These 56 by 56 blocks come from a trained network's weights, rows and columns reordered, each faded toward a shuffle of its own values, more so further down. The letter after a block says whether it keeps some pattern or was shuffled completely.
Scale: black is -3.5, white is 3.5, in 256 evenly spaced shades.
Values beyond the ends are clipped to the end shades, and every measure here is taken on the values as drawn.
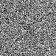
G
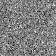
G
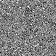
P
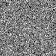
G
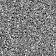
G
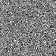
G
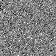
P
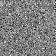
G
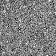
G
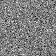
G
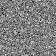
P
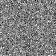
G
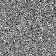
P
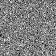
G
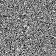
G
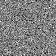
G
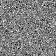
P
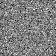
G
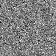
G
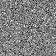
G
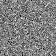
P
